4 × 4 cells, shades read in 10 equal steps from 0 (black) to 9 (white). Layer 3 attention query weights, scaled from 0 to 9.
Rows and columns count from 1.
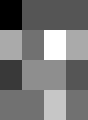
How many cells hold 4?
4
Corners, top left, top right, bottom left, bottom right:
0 3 4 4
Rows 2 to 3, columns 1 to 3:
6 4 9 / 2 5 5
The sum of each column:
12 16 24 16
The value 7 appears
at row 4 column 3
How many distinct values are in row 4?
2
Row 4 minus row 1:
4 1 4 1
